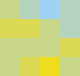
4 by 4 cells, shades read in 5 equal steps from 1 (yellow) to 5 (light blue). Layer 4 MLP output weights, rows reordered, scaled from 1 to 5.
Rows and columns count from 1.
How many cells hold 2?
4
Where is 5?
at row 1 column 3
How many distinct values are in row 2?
3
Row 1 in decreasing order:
5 4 4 3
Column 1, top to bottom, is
3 2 3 3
